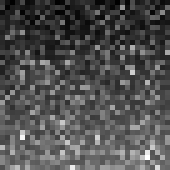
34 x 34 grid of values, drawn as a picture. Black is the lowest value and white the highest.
Grain: fine. Slope: up to the bottom. Stripes: none. Average level on the scale: 30%.
